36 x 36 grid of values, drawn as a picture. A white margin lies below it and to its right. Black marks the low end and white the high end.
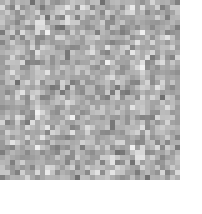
Fine speckle covers the field. A half turn leaves it unchanged. There are no regular stripes. Overall the values sit about 70% of the way up the scale.
